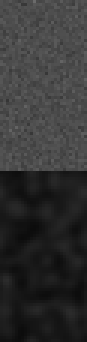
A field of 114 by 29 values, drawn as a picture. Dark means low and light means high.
The table splits into 2 rows of 1 panel. Panel 1,1: low, fine-grained, faint in contrast. Panel 2,1: very low, blotchy, faint in contrast.
